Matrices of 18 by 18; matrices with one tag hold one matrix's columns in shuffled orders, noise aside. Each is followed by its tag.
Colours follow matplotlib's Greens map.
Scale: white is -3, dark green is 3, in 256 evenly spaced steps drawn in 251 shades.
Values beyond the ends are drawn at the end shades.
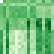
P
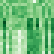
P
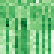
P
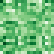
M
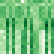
P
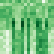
P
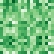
M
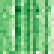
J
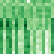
P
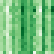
J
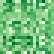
M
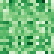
M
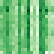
J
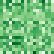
M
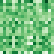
M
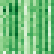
J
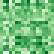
M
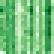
J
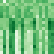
P
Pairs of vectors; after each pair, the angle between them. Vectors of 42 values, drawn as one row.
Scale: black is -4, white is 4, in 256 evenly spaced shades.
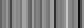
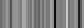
nearly parallel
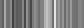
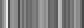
orthogonal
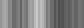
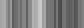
nearly parallel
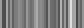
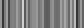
partly aligned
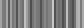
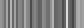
nearly parallel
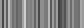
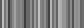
nearly opposite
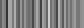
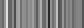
nearly opposite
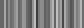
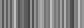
partly aligned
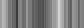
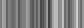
partly aligned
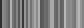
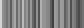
nearly opposite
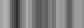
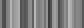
partly opposed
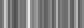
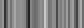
nearly opposite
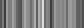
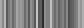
nearly opposite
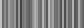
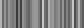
nearly parallel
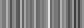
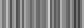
nearly parallel
